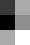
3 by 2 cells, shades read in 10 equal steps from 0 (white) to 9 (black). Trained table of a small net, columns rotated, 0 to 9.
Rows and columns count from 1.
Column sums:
19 7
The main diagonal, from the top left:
7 4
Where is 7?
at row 1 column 1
